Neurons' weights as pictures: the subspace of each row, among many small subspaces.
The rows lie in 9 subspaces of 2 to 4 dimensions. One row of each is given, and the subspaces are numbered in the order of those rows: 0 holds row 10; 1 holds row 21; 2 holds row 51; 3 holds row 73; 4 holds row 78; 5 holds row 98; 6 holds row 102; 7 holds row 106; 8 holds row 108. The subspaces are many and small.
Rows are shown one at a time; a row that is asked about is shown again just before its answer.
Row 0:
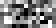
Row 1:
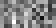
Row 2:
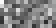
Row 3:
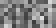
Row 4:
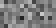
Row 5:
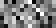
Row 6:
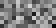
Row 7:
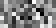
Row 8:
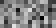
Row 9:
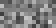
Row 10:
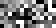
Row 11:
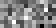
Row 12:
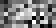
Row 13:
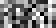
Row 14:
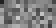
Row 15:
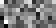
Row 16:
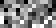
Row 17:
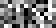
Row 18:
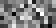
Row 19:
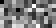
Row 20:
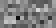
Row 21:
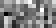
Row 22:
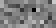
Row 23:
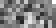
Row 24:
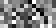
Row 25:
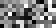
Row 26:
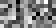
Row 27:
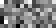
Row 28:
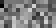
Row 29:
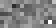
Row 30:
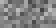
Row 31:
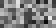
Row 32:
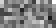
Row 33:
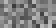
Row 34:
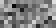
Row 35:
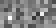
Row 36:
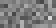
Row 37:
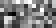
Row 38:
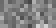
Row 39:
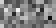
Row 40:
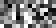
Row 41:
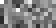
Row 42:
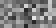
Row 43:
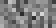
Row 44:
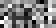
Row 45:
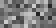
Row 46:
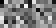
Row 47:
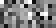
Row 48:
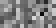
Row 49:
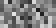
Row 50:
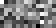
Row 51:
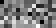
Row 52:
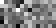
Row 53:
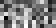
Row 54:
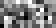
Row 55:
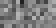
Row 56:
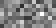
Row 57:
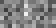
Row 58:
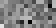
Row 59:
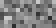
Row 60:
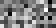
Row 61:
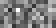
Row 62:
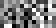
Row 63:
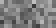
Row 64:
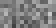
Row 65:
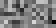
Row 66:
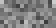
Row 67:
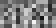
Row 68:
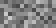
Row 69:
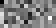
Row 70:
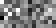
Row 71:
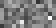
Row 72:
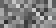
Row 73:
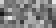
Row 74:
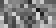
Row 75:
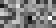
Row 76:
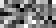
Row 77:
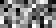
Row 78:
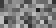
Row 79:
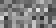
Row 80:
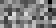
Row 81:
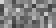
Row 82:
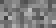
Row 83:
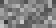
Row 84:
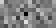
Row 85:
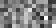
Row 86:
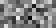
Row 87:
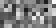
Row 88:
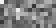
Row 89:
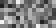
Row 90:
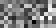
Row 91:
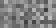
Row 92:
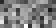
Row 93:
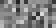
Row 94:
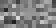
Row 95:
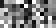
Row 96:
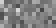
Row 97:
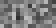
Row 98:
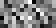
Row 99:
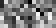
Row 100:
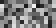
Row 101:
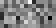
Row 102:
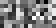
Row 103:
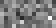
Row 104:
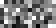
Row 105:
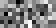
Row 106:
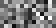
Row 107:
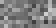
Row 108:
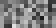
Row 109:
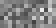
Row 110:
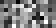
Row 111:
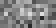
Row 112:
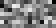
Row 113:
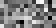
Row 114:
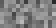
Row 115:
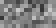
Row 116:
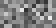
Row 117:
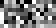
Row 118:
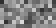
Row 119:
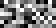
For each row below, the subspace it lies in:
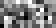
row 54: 1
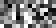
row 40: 3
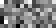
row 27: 4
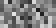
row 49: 5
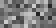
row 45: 7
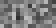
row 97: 3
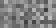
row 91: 8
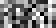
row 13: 8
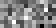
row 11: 0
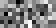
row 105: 4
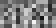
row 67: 8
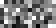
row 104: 5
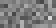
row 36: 0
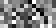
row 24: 5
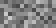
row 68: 7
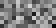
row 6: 3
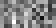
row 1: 8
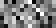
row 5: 5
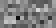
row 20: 4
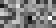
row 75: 6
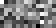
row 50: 2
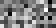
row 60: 0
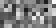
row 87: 6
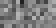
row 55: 6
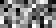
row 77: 8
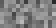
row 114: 3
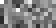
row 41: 4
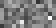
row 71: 0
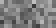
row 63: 2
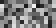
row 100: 4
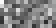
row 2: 8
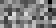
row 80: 0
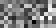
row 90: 1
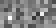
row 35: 6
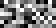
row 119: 3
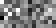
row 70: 1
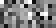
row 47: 2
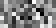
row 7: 5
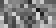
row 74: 5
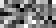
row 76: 3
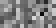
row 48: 6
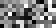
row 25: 0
